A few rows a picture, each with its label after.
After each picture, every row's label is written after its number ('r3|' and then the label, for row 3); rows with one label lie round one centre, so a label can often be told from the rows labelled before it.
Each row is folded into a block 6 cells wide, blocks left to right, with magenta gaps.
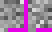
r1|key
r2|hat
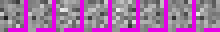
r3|key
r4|key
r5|hat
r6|key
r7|hat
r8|key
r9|key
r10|key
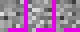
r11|key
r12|hat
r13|key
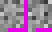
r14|key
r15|key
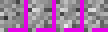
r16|key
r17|hat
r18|hat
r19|hat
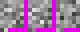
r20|hat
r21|hat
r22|key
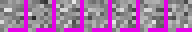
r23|hat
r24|key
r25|hat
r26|key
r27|hat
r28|hat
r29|key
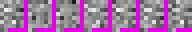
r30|hat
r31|key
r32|key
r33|hat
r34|hat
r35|hat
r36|hat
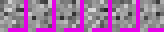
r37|hat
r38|key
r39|key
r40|hat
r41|key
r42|key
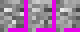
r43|hat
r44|hat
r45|hat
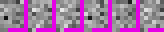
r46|key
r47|hat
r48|hat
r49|key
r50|key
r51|hat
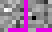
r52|hat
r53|key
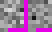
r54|hat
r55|key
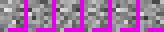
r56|hat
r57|key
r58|hat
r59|hat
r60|hat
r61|key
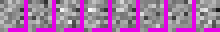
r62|hat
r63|key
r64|hat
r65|hat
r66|hat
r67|key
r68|key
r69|hat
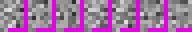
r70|hat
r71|key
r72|key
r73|hat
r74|hat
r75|key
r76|key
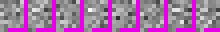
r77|key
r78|hat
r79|key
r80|hat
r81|key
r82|key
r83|hat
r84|hat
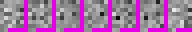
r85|hat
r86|key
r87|key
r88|key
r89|key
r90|key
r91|hat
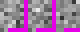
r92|hat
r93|hat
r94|key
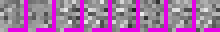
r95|key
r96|key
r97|hat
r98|hat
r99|hat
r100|key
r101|hat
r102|hat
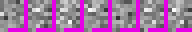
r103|key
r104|hat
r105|hat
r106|hat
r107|key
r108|hat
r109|hat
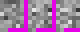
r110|key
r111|hat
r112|hat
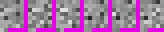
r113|key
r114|hat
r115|hat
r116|key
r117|key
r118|key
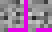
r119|key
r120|key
